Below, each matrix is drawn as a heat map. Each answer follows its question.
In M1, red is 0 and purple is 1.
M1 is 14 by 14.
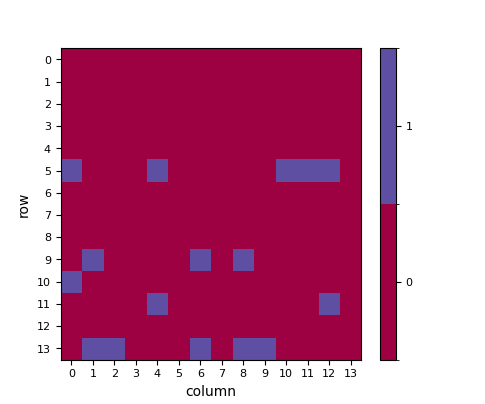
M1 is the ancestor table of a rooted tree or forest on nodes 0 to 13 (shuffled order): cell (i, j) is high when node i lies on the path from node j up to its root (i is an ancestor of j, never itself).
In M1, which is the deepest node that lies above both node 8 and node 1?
9
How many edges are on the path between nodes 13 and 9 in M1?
1
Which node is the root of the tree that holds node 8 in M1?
13
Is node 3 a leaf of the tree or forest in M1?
yes
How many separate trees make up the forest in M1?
4
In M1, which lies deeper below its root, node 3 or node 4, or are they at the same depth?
node 4
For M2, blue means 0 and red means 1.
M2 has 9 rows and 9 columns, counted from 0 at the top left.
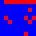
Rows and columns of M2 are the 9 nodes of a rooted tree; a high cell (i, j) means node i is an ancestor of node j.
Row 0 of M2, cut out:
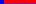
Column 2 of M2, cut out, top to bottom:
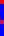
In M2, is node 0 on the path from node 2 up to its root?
yes
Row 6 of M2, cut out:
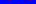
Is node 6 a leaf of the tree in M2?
yes
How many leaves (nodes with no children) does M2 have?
4
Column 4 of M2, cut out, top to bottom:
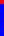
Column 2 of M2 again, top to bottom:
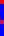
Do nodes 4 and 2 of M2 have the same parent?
no
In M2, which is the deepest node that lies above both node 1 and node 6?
4
